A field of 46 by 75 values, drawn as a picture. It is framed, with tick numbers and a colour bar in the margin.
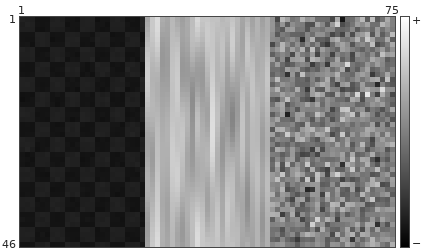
The table splits into one row of 3 panels. Panel 1,1: very low, checkered, faint in contrast. Panel 1,2: high, streaked downward. Panel 1,3: middling, fine-grained, strong in contrast.
